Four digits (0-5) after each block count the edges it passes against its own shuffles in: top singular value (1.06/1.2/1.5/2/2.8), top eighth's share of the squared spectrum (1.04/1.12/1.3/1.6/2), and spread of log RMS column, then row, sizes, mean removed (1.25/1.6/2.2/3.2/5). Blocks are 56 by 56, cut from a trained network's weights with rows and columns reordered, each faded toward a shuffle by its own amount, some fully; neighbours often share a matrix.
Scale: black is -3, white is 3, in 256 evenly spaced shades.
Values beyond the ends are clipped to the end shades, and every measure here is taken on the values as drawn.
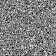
0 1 0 0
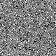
0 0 0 0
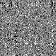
2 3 1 1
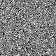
0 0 0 0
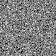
2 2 0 0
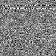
3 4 0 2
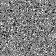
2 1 0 1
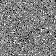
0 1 0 0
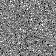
0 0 0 0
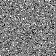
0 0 0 0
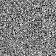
3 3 0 2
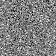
1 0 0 0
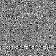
3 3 0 2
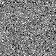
2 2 0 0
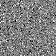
2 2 1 1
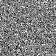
1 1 0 0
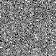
3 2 1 1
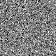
1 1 0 0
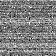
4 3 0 1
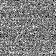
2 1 0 0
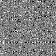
2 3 0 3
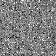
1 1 0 1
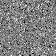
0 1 0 0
